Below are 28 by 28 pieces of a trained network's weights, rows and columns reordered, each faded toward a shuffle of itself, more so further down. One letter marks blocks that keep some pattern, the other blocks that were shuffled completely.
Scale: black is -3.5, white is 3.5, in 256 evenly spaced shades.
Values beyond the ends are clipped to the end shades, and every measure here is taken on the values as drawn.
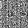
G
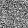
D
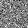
D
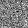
D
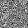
G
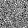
D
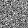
D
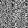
G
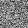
D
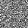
G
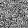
D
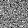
D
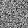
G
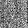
G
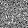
D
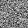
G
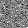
D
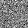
D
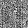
G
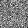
D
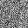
G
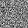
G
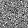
D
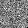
D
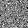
D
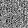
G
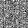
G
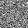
D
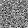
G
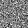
D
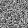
D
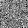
D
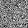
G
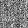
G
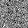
D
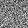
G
